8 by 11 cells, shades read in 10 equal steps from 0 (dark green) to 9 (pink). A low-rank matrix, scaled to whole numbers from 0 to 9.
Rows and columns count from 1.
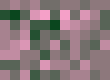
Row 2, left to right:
1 0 3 8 9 3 9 4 8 6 3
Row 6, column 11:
5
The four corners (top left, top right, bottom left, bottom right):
5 5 6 5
